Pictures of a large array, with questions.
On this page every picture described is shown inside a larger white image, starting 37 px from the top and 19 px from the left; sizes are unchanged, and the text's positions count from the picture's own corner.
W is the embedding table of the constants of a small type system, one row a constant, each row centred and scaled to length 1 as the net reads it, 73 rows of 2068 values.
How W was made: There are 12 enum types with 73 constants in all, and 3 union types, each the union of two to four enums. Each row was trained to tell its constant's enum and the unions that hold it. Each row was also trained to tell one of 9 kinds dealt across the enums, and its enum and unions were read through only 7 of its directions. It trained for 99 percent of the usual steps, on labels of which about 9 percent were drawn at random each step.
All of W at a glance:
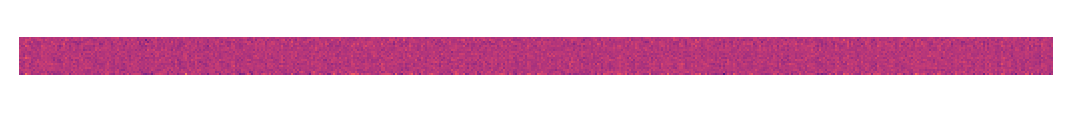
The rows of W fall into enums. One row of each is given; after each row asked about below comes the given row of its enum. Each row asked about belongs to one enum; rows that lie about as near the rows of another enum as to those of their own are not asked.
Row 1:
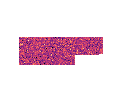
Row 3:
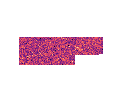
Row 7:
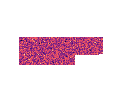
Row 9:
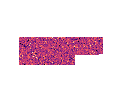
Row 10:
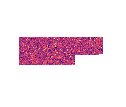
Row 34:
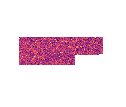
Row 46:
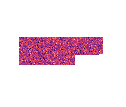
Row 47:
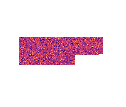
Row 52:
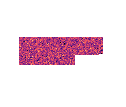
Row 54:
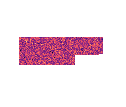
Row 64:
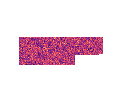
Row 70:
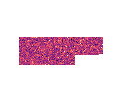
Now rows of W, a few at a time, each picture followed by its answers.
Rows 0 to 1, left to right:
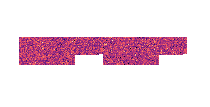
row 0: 1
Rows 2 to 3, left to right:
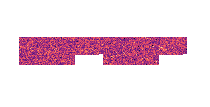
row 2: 3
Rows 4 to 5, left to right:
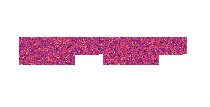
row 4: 52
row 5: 1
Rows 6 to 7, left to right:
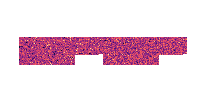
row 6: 70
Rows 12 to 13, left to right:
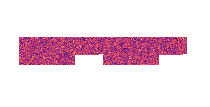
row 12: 54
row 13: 10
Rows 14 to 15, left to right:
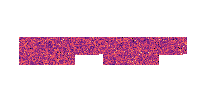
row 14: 64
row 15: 10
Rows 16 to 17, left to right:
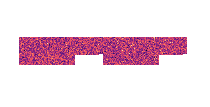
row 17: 70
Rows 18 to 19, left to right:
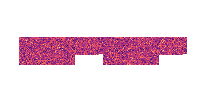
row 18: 54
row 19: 54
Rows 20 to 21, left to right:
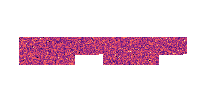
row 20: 10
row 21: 46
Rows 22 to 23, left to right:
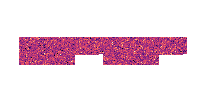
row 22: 54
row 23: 70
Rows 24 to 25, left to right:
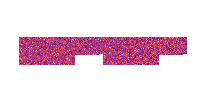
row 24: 46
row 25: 47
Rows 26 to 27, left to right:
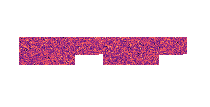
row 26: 64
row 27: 3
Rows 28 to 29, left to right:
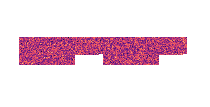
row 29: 64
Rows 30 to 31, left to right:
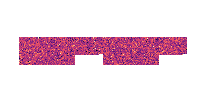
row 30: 34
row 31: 70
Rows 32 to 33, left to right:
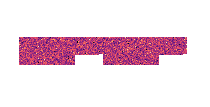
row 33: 1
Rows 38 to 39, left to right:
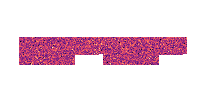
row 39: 52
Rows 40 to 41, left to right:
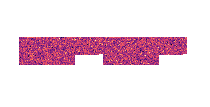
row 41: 1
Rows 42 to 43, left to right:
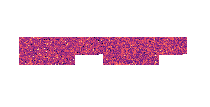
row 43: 70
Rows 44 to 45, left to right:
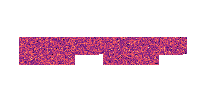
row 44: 64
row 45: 3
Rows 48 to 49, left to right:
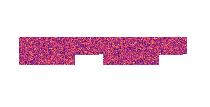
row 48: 64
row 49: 52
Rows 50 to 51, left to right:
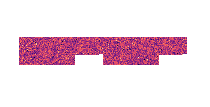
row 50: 3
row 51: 70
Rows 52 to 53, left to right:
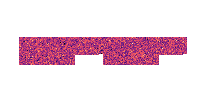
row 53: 7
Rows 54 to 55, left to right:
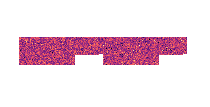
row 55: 10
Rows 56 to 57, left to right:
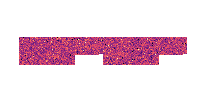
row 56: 54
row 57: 34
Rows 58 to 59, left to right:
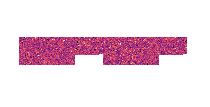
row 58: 7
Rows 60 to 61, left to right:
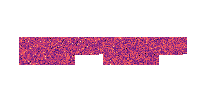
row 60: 1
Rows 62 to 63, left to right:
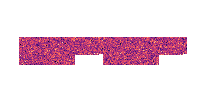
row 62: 64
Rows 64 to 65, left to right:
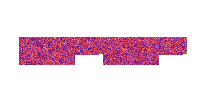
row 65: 52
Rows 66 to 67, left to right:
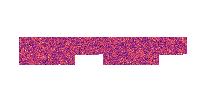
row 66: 1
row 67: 7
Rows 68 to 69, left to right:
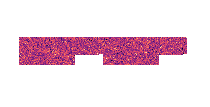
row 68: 46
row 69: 3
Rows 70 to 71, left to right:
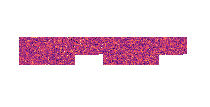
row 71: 3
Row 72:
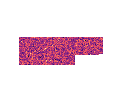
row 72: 54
